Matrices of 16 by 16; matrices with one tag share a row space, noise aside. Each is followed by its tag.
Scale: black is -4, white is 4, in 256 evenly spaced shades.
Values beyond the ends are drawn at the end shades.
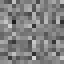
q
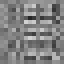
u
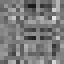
u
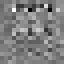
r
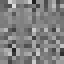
q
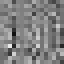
q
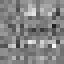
u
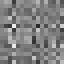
q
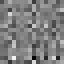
q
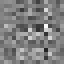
r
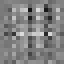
r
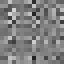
q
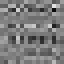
u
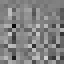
q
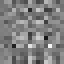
r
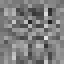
r
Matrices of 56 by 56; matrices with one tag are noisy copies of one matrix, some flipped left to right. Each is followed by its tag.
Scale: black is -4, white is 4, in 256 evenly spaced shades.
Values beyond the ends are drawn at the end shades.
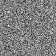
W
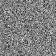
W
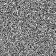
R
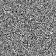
W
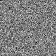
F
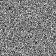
F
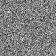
W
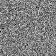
R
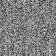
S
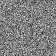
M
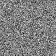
M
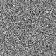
W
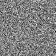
R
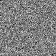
F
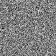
R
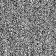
S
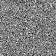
M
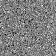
W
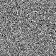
R
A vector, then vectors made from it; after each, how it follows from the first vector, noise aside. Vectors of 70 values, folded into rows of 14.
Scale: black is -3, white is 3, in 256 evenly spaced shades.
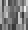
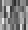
reversed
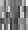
wrapped around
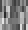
reversed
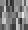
wrapped around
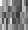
wrapped around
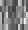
wrapped around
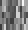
wrapped around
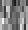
reversed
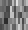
wrapped around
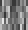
reversed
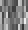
wrapped around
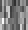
reversed
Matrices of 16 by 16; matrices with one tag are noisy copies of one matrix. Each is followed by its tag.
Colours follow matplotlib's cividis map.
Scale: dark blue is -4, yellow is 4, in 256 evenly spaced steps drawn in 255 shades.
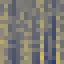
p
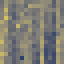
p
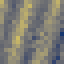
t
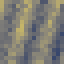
t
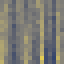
p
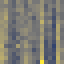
p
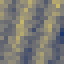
t
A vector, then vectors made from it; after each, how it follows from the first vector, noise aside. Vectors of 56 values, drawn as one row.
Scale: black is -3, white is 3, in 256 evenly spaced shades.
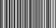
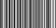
copied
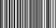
copied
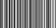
copied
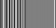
partly zeroed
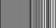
partly zeroed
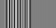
partly zeroed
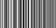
wrapped around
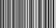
wrapped around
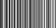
copied
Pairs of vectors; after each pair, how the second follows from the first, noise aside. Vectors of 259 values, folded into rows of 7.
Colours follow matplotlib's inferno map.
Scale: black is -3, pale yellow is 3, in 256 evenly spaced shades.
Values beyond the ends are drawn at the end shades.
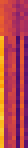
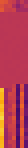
partly zeroed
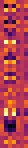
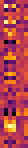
negated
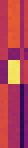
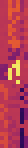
partly zeroed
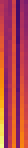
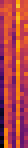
negated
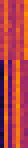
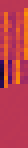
partly zeroed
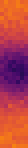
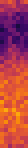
wrapped around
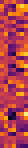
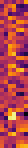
negated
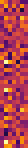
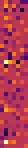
partly zeroed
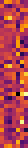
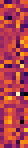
negated
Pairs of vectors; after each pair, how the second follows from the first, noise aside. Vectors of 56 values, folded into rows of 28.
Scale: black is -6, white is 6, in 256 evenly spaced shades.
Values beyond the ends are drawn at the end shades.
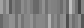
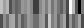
scaled up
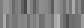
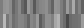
copied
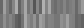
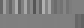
partly zeroed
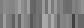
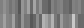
sign-scrambled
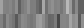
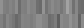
shrunk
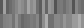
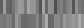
copied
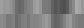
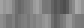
copied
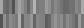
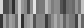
scaled up
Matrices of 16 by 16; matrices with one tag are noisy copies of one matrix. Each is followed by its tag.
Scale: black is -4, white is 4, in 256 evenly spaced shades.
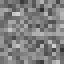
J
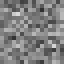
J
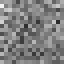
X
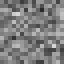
J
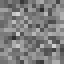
J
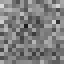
X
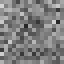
X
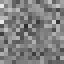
X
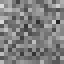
X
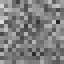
X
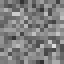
J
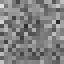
X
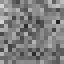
X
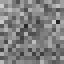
X
